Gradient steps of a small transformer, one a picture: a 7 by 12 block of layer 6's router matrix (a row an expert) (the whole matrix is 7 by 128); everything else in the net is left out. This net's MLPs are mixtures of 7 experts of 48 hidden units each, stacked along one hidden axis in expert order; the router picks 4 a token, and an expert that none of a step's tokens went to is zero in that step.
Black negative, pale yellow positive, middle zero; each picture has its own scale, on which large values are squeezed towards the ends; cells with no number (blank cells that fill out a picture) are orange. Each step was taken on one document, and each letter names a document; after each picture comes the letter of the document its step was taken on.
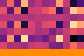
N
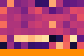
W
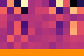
N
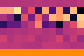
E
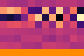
E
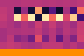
E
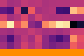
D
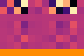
N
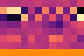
E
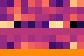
D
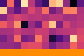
W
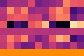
D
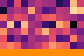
D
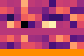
D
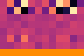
N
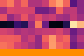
D
